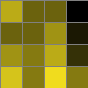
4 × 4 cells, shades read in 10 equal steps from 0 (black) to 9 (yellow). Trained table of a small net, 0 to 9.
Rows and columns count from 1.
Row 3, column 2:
5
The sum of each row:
15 15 20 27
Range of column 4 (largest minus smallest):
5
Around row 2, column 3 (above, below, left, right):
4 7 4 1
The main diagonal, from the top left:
7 4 7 5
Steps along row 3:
down up down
